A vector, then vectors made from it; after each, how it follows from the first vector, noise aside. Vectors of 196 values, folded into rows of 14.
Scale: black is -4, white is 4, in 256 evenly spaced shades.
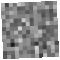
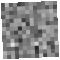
negated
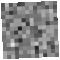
negated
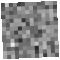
negated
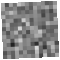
copied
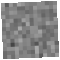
shrunk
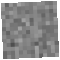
shrunk
